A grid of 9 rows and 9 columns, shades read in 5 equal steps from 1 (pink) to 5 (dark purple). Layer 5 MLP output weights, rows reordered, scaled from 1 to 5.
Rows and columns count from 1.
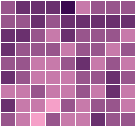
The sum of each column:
30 26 24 22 27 26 27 29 24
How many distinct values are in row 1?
4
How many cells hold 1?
2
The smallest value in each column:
2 2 1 1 2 2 2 2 2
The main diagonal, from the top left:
3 3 3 3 3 3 2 3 3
